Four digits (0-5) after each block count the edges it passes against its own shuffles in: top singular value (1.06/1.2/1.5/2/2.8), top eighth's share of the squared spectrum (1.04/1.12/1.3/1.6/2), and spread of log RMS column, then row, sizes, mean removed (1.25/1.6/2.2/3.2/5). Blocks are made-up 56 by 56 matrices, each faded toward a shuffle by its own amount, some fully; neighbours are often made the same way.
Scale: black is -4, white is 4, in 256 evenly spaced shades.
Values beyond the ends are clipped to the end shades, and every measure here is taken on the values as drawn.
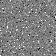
0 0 0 0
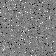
0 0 0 0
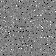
2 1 0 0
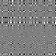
5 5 3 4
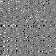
4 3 2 2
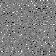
3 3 0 1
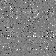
3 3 1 1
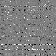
4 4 1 2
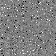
3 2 1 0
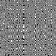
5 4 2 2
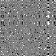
4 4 2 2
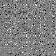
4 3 1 1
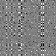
5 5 3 2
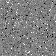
1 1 0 0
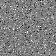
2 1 0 0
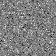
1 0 0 0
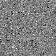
2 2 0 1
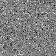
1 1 0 0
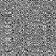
4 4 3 2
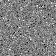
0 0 0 0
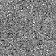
3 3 1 1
